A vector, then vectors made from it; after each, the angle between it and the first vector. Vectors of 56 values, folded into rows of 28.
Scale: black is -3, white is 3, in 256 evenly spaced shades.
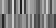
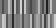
nearly opposite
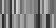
partly aligned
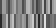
partly aligned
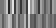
partly aligned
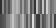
partly aligned
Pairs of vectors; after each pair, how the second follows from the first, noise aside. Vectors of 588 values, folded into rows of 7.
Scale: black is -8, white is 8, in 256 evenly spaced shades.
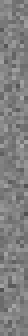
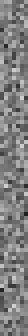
scaled up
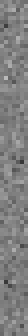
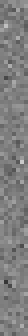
sign-scrambled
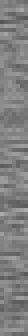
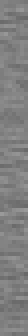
shrunk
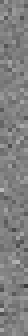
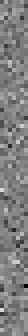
scaled up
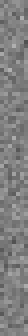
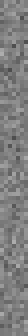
sign-scrambled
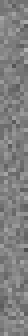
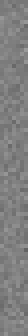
shrunk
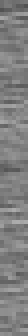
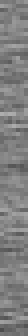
reversed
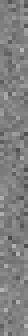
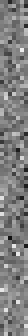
scaled up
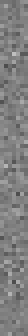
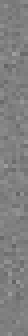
shrunk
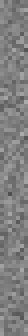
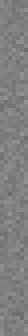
shrunk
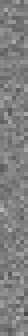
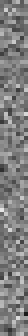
scaled up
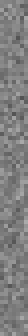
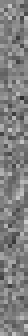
scaled up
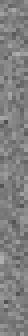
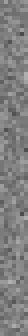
reversed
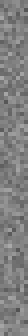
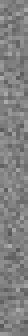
sign-scrambled
